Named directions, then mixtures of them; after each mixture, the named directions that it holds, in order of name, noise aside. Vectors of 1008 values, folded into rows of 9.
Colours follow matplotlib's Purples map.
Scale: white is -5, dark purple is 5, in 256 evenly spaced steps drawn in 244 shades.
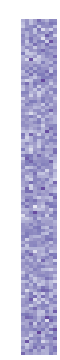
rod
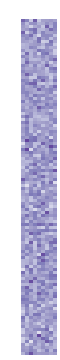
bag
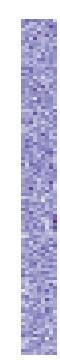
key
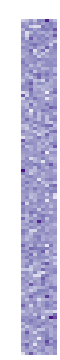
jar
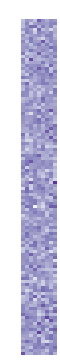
bag, rod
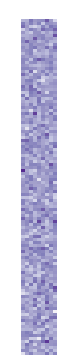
jar, key, rod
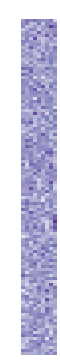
key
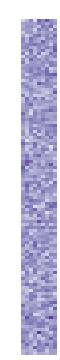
bag, jar, rod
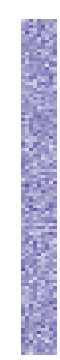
bag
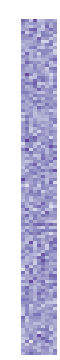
bag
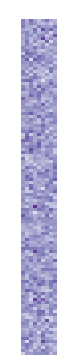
rod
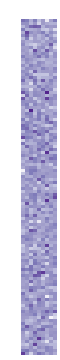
jar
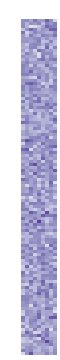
bag, jar, key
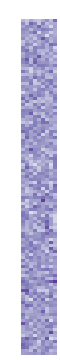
key, rod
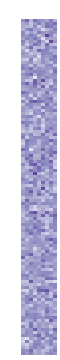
bag, key, rod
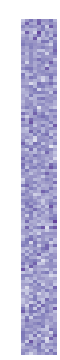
bag, key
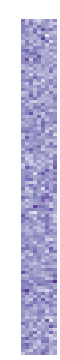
key, rod
